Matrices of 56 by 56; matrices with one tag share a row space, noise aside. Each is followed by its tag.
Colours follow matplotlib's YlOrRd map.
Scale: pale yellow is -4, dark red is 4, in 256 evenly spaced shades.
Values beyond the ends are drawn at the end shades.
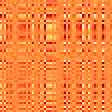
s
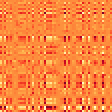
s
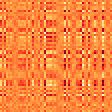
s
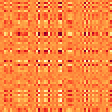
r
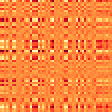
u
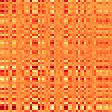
u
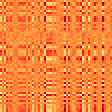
s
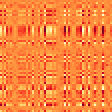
s
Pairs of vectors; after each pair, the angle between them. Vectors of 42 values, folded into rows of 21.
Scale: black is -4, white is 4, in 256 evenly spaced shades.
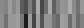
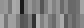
partly aligned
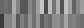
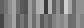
nearly parallel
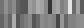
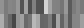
partly opposed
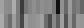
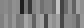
orthogonal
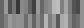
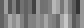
nearly parallel
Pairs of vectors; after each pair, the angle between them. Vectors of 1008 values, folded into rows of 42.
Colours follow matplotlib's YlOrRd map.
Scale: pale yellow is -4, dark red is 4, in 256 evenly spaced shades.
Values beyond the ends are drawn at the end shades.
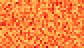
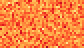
nearly parallel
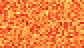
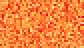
partly opposed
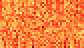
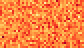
partly aligned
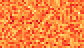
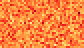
nearly opposite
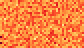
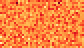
partly opposed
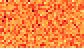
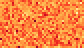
orthogonal
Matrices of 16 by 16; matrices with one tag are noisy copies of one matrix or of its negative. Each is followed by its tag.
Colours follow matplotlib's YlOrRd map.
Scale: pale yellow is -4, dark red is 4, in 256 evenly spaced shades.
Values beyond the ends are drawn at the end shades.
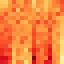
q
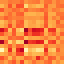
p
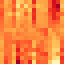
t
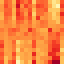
t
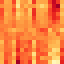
t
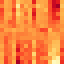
t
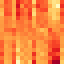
t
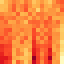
q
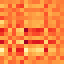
p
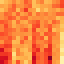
q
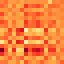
p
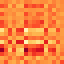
p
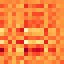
p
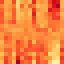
t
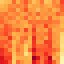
q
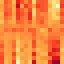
t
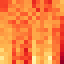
q
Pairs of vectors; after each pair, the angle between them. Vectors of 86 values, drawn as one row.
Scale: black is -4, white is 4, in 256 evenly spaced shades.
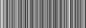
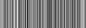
partly aligned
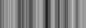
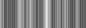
nearly opposite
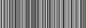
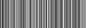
nearly opposite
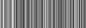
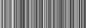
nearly parallel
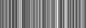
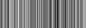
partly opposed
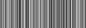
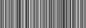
nearly parallel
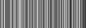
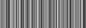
partly aligned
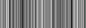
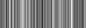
nearly opposite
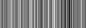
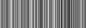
nearly parallel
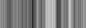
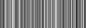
orthogonal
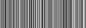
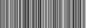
partly opposed
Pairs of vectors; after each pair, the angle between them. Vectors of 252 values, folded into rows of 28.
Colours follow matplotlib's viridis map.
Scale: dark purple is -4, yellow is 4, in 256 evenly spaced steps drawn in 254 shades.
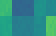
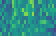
partly opposed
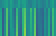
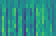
nearly opposite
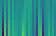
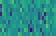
orthogonal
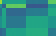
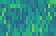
partly aligned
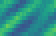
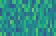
orthogonal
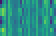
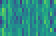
nearly parallel
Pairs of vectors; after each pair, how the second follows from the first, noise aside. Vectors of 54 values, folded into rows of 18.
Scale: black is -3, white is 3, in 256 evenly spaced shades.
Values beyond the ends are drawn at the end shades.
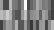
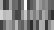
copied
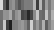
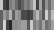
copied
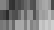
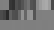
partly zeroed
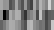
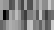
copied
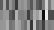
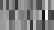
copied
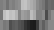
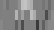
partly zeroed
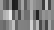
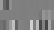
partly zeroed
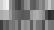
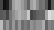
negated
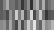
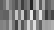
copied
